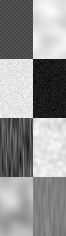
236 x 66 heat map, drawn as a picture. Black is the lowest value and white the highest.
It is made of 4 by 2 panels. Panel 1,1: low, checkered, faint in contrast. Panel 1,2: very high, smooth, faint in contrast. Panel 2,1: very high, fine-grained, faint in contrast. Panel 2,2: very low, fine-grained, faint in contrast. Panel 3,1: low, streaked downward. Panel 3,2: very high, blotchy, faint in contrast. Panel 4,1: high, smooth. Panel 4,2: middling, streaked downward, faint in contrast.
